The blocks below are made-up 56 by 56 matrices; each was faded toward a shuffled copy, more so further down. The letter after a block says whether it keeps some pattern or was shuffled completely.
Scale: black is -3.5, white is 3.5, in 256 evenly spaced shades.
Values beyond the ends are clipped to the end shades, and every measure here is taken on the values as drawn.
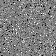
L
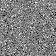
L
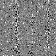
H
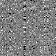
H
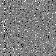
H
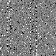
H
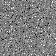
L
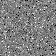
L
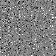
H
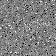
L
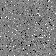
L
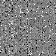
H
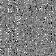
H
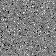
L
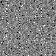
H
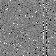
H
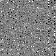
H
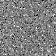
H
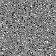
H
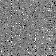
H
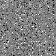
H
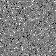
L
